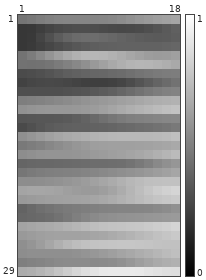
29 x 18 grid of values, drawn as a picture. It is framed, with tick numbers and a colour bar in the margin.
The bottom right is the ninth with the highest average. Values rise toward the bottom right. Streaks run across, left to right. The ninth with the lowest average is the top left. Stripes running across repeat 6 times from top to bottom.
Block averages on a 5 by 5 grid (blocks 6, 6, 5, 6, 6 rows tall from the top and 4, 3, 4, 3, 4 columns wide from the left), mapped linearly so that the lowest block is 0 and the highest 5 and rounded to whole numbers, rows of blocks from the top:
0 1 2 2 2
0 1 1 2 2
1 2 2 3 3
2 2 3 3 4
3 4 4 5 5
